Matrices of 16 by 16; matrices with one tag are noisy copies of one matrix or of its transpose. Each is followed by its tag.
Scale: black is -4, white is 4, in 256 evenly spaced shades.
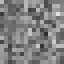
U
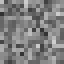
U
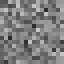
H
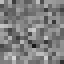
U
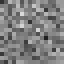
H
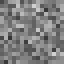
H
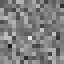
H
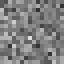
H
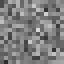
H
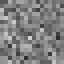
H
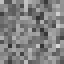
U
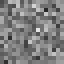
H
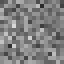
H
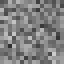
H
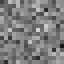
H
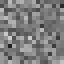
H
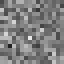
H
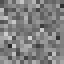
H
